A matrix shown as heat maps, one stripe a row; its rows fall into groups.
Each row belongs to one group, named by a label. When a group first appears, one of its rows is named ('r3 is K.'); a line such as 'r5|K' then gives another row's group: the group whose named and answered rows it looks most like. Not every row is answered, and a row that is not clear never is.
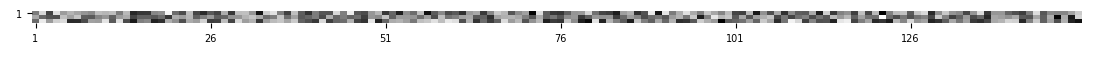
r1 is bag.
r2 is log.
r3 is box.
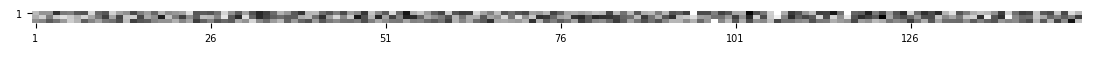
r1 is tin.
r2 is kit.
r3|log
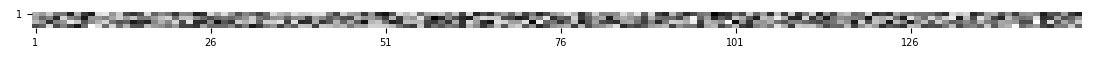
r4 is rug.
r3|log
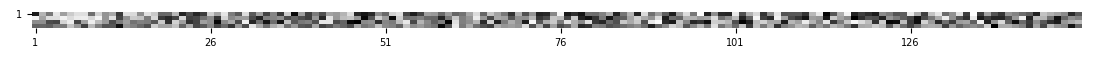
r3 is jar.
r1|kit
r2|kit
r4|log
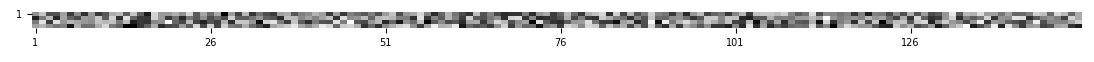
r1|tin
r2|rug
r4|box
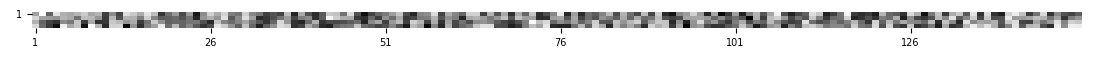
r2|kit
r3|tin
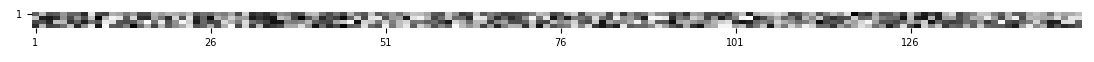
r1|tin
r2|tin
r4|jar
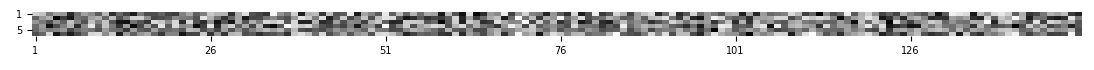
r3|log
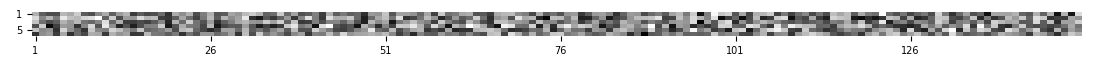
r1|log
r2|kit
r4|jar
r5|tin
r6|rug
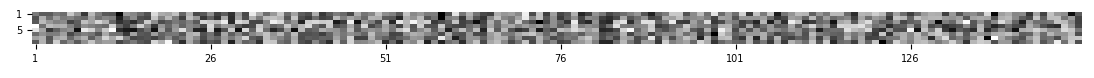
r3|box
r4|jar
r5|jar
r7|bag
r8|bag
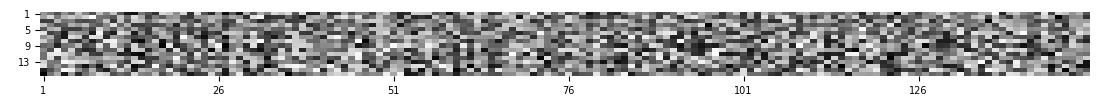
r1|log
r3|rug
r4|log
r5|rug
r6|tin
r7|jar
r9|jar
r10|rug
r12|bag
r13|kit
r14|box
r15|jar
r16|rug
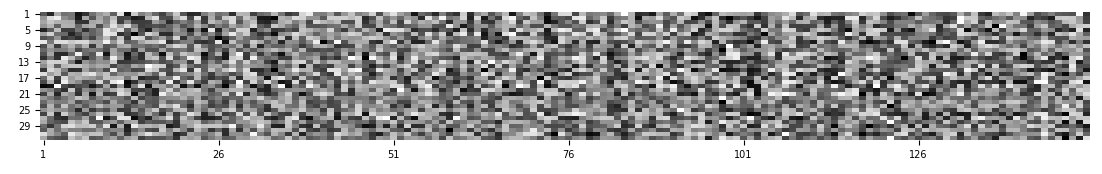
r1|rug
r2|box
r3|box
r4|bag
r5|rug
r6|box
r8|kit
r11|jar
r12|jar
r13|box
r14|kit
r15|box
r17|bag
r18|jar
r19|rug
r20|tin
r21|tin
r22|log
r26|jar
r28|log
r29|kit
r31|kit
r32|log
